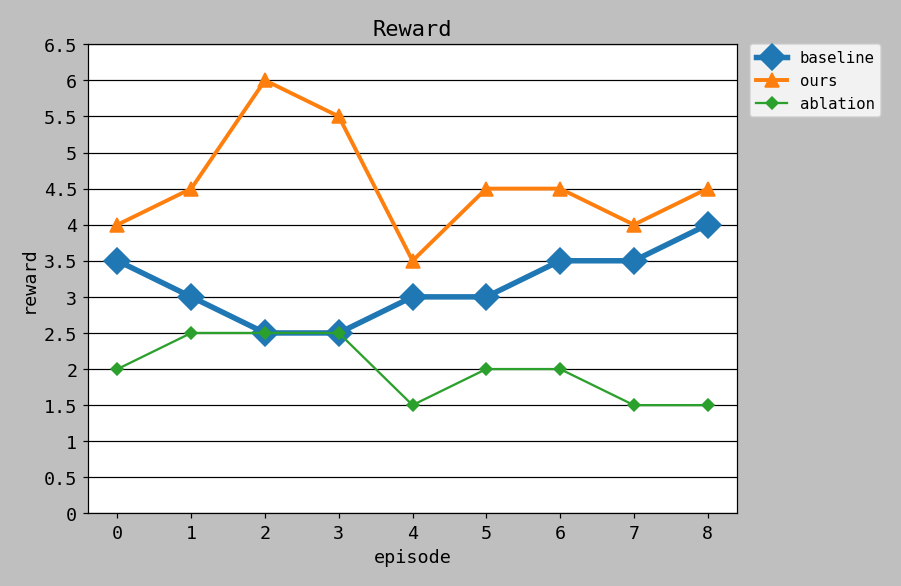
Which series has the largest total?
ours
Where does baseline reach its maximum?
8
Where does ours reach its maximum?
2
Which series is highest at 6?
ours
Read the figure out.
Title: Reward
x-axis: episode, ticks 0 1 2 3 4 5 6 7 8
y-axis: reward, ticks 0 0.5 1 1.5 2 2.5 3 3.5 4 4.5 5 5.5 6 6.5
Legend: baseline, ours, ablation
Values:
baseline: 3.5 3 2.5 2.5 3 3 3.5 3.5 4
ours: 4 4.5 6 5.5 3.5 4.5 4.5 4 4.5
ablation: 2 2.5 2.5 2.5 1.5 2 2 1.5 1.5
